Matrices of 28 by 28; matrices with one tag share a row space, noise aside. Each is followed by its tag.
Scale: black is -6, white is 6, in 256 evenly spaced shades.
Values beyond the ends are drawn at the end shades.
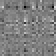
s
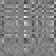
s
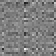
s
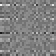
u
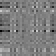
u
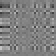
u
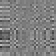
u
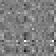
s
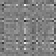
s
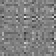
s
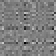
s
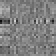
u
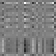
s
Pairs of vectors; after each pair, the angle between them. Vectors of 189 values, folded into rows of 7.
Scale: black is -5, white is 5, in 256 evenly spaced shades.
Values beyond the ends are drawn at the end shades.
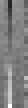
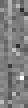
partly opposed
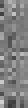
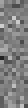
partly opposed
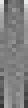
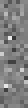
orthogonal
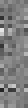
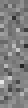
orthogonal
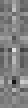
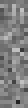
partly aligned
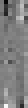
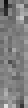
nearly parallel
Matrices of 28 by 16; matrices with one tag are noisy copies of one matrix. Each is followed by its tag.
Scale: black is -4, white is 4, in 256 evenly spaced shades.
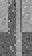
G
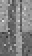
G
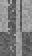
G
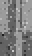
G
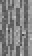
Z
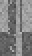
G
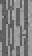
Z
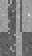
G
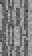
Z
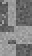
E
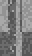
G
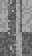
G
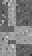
E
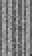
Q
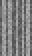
Q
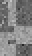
E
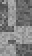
E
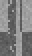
G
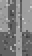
G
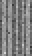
Q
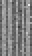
Q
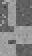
E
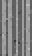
Q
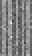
Q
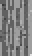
Z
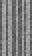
Q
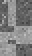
E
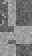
E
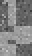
E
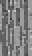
Z
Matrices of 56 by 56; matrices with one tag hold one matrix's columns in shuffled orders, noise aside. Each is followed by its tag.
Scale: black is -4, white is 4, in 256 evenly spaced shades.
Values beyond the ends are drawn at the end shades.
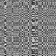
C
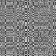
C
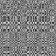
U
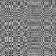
C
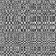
U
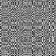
C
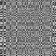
C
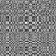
U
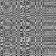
C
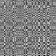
C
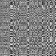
C
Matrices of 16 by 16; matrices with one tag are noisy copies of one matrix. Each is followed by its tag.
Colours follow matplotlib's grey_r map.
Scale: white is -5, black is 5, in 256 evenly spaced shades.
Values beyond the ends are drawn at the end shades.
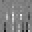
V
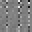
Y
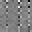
Y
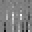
V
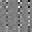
Y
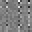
Y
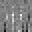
V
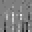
V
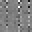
Y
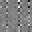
Y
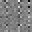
Y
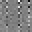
Y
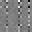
Y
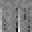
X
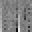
X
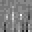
V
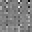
Y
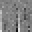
X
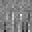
V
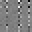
Y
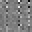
Y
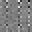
Y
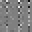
Y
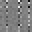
Y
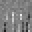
V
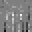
V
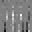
V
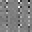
Y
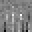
V
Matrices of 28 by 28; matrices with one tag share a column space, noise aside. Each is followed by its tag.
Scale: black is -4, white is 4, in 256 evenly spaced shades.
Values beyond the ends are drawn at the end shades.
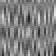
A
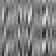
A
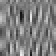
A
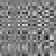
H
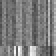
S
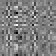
H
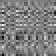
H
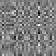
H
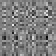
H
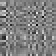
H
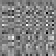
H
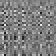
H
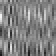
A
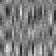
A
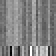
S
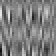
A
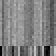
S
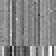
S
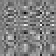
H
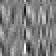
A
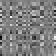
H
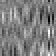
A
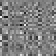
H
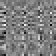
H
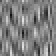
A
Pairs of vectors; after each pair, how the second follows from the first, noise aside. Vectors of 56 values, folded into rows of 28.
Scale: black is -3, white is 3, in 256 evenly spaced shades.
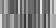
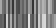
wrapped around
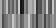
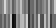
wrapped around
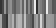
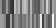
wrapped around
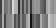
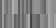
shrunk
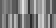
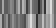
wrapped around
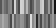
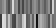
wrapped around
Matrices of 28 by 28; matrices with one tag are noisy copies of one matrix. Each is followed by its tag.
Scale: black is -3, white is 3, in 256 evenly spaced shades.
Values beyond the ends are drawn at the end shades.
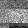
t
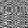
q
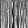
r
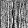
r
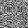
q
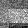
t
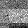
t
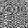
q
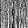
r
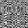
q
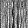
r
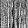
r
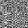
q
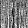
r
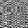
q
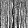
r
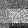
t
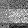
t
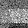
t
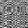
q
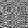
q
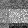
t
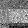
t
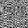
q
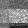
t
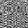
q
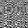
q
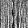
r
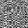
q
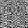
q
